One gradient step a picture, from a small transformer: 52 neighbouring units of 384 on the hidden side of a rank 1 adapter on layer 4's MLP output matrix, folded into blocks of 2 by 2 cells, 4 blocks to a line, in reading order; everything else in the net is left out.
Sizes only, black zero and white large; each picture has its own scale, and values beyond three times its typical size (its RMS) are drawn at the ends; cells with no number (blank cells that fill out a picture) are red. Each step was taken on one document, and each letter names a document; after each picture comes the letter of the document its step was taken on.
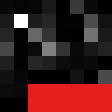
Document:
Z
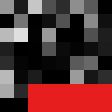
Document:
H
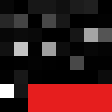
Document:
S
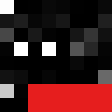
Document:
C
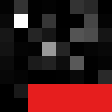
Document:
Z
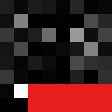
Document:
H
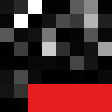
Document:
H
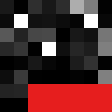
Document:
H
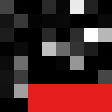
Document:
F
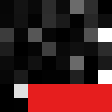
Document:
Z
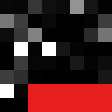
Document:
S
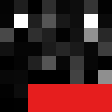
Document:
Z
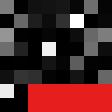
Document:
C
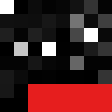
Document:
C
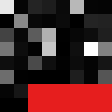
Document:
H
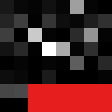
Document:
F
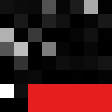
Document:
S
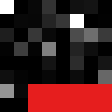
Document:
C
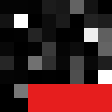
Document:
Z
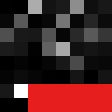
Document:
S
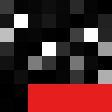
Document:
Z
